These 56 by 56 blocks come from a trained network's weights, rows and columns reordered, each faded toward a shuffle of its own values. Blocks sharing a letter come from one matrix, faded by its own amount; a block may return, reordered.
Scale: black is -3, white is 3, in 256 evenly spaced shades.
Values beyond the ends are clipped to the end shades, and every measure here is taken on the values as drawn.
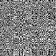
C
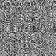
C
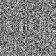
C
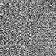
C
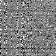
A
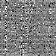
A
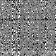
A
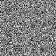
C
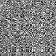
C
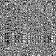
C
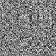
C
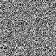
C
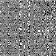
A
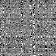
A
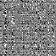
A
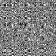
C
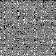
A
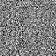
C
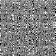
A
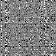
A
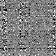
A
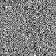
C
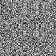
C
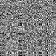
C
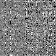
A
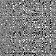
A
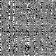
A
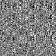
C
